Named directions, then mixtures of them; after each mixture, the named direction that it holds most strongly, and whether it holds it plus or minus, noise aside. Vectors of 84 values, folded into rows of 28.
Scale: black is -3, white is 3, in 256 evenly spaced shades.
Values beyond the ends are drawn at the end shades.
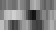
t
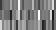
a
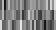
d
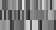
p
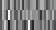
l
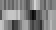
t, plus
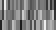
d, minus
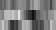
t, plus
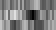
t, plus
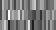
l, plus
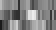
t, minus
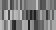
l, minus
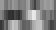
t, minus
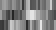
t, minus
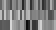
p, minus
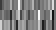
a, plus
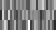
l, plus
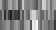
p, plus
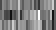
a, plus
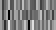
l, minus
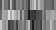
t, plus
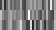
d, plus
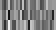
l, minus
